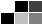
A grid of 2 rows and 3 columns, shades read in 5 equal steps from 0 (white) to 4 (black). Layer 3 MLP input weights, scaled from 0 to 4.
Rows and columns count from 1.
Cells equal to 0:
1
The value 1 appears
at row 2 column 2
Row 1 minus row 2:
-4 3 1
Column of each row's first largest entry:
2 1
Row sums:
7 7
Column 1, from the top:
0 4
